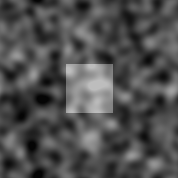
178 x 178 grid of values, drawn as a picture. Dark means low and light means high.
Roughest part: centre. Average level on the scale: 30%. Ninth with the highest average: centre. Odd patch: higher, in the centre.
